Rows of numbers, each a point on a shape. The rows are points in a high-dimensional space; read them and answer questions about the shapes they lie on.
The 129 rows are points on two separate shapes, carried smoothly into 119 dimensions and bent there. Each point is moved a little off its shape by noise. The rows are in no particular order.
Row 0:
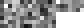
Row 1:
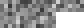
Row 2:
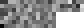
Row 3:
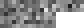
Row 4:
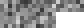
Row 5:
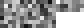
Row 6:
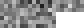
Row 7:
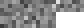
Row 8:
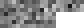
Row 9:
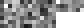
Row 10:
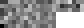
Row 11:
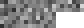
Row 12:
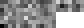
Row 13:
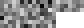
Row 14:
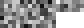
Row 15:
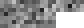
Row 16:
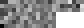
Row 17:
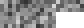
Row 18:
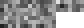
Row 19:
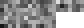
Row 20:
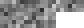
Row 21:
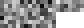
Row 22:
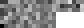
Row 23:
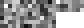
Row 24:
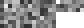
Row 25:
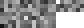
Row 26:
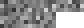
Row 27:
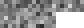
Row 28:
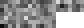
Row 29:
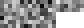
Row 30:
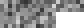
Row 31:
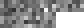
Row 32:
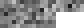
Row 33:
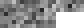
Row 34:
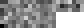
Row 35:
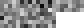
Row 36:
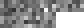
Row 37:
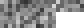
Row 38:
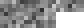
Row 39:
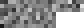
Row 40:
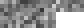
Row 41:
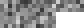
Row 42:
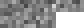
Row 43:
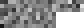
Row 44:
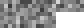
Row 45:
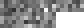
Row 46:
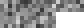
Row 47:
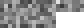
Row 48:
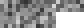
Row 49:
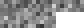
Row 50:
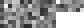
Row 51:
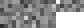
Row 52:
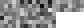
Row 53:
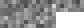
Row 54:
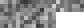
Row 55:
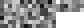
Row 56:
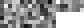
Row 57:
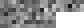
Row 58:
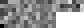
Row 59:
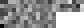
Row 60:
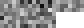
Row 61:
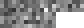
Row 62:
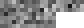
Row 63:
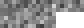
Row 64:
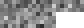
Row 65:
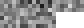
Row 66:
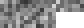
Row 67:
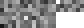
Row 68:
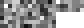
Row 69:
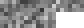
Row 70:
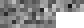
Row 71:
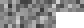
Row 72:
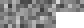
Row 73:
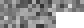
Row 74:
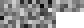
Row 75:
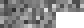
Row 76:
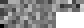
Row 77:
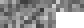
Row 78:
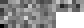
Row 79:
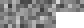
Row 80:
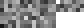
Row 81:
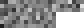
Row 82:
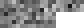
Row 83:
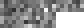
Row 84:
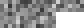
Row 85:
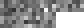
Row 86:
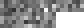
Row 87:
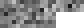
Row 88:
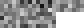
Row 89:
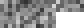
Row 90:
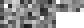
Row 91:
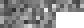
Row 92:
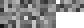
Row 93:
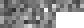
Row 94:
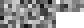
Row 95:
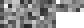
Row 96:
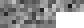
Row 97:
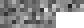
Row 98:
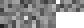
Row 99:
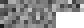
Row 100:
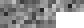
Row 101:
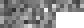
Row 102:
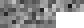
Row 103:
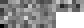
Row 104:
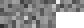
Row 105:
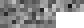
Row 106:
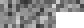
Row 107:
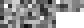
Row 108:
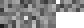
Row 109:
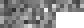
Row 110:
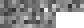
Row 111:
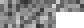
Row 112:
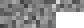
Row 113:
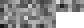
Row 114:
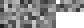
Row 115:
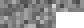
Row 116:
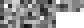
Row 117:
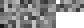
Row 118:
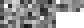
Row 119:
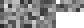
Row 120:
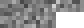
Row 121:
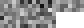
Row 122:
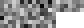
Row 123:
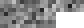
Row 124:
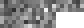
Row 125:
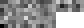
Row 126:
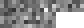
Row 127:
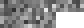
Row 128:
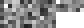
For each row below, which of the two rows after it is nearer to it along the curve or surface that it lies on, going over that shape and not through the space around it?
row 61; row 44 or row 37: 37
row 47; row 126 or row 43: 43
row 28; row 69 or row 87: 69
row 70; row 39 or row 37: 37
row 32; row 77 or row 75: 77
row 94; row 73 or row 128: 128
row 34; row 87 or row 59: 59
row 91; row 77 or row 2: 2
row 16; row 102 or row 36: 36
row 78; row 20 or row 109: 109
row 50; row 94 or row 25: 25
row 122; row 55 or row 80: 55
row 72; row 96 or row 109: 96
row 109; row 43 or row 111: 43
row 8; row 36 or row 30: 36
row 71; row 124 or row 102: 102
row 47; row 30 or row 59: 30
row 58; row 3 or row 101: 101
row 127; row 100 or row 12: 100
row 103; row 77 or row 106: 106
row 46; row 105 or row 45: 105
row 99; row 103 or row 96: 103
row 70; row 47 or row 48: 48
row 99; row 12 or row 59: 59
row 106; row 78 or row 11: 78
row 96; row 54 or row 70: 70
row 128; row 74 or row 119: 119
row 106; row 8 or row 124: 8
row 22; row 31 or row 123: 31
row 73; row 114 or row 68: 68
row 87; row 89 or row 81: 89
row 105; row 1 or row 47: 1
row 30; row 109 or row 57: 57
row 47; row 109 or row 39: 39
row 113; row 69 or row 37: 37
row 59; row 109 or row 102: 109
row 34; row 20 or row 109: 109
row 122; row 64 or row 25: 64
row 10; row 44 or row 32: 44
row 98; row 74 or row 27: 27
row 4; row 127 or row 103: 103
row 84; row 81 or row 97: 97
